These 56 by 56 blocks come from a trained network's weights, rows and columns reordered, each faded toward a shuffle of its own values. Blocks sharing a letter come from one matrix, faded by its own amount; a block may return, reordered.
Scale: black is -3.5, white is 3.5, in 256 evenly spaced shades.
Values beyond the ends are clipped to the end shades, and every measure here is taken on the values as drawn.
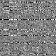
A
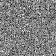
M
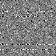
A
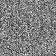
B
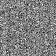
B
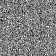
B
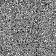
M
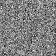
B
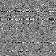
A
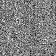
B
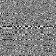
A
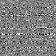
A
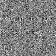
B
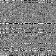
A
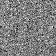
M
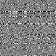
A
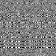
A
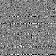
A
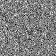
M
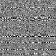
A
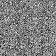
B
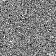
M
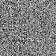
B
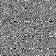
A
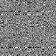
A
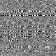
A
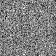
B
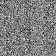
B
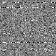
A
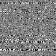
A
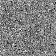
M
